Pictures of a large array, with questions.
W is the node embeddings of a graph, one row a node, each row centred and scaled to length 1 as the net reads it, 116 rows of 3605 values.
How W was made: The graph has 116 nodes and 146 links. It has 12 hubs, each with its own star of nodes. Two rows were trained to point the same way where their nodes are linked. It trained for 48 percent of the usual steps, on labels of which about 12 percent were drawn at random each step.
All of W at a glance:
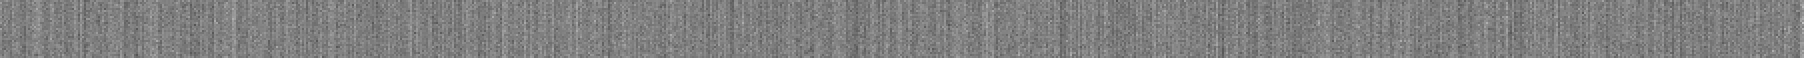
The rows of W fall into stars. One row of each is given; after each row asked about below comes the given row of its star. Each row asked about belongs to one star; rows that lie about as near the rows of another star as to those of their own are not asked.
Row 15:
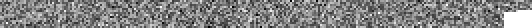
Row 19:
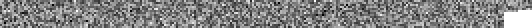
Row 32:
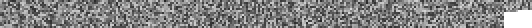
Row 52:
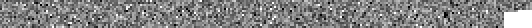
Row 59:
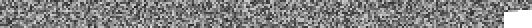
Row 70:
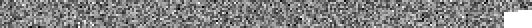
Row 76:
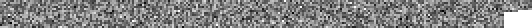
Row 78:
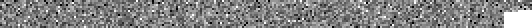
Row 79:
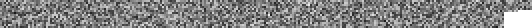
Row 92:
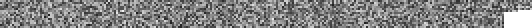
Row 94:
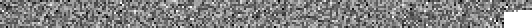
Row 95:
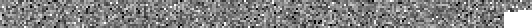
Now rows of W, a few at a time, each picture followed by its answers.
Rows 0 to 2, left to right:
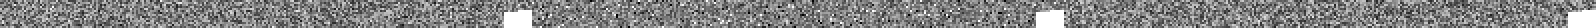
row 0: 70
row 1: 59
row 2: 19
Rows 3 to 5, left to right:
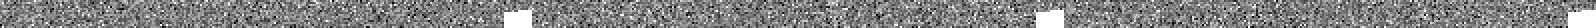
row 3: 76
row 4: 32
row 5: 52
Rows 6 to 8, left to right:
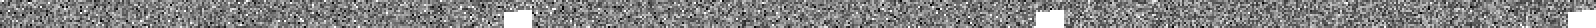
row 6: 94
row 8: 92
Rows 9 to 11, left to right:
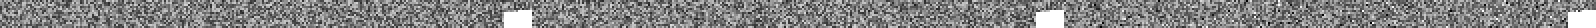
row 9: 95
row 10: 15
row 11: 78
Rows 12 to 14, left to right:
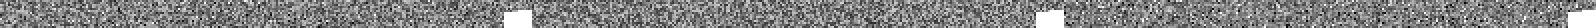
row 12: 32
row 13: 52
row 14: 95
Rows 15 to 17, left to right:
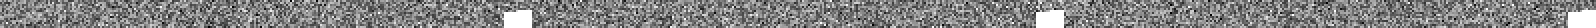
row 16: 78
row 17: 70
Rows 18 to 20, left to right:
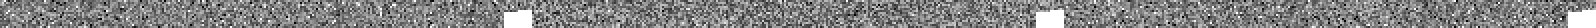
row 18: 76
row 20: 95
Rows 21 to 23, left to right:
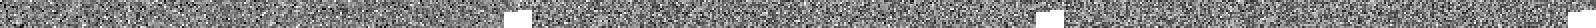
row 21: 19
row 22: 95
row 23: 70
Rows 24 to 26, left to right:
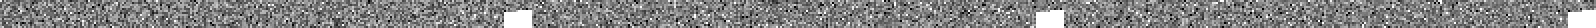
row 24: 52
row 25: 79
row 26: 19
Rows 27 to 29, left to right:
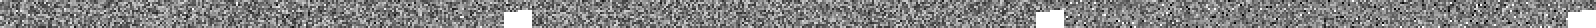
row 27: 32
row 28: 76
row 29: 70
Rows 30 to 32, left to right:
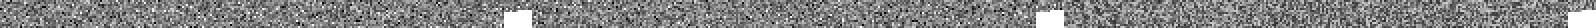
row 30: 94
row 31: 79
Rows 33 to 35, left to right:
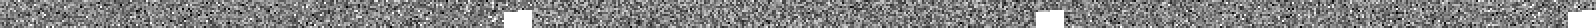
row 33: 78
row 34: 95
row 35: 32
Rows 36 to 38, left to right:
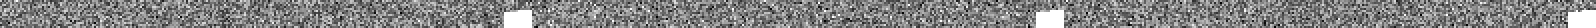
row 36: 15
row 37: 70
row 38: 94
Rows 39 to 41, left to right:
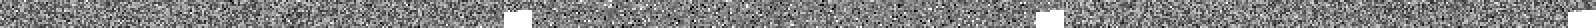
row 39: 78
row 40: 79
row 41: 19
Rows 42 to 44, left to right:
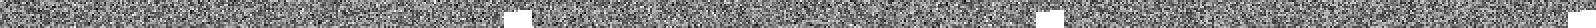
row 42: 94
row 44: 78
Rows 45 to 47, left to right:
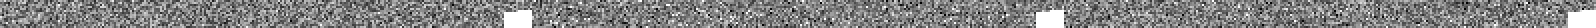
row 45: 78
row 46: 94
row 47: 19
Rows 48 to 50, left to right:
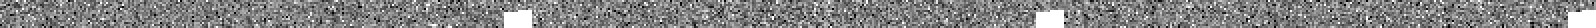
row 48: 76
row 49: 19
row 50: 32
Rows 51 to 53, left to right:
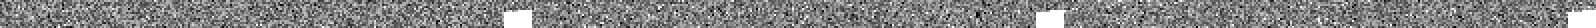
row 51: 95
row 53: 92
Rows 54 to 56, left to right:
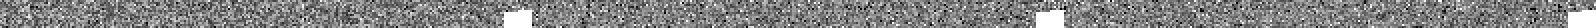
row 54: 19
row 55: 15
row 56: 78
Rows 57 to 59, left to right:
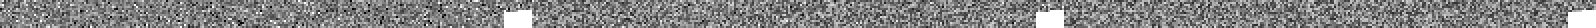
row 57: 94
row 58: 32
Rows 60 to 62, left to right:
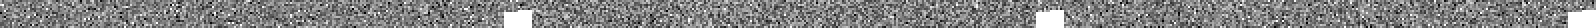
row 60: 94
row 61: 78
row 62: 32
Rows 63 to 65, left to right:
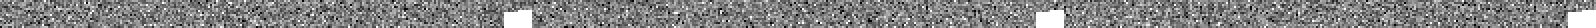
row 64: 52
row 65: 95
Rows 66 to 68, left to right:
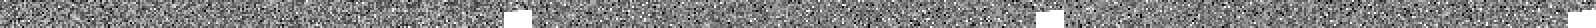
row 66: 70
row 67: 59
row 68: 19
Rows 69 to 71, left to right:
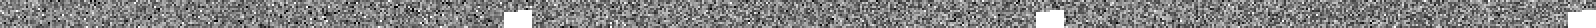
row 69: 70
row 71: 32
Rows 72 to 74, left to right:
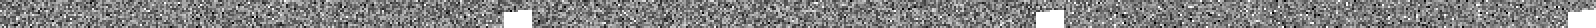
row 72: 76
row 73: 59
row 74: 52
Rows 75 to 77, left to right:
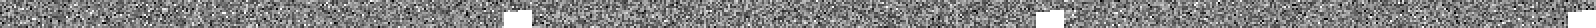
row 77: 92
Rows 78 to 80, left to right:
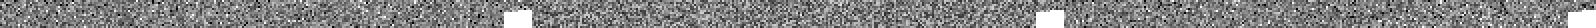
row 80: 94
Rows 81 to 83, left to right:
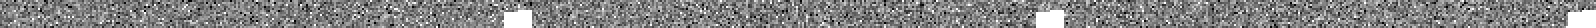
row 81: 78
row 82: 32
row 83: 95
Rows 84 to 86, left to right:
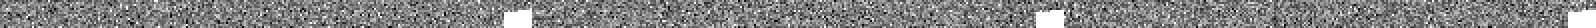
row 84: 52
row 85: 95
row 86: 78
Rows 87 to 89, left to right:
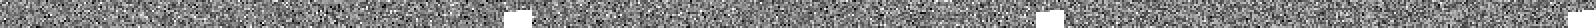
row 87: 15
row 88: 32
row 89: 76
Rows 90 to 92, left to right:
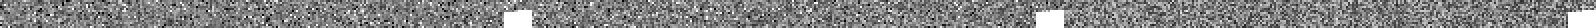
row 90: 15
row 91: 15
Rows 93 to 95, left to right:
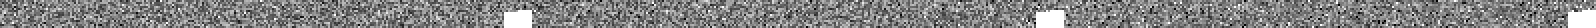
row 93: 94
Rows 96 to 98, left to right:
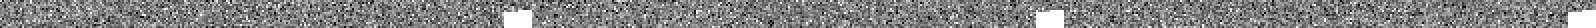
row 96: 95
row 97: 94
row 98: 59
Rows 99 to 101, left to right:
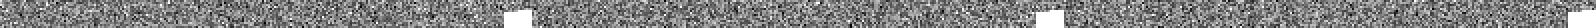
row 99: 32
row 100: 59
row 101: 92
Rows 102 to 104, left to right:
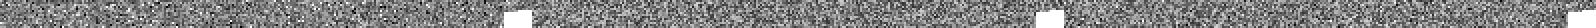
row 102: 15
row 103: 70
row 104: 95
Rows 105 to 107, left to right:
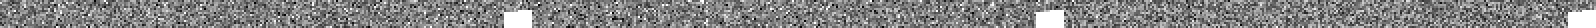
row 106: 15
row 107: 15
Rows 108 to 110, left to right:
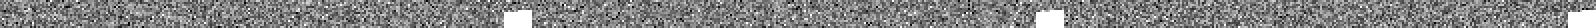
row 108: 79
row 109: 59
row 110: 78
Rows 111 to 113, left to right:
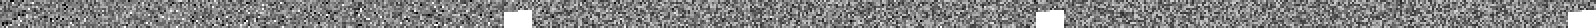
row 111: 79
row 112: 79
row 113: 94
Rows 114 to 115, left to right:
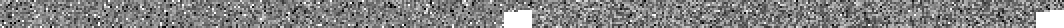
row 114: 76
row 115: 92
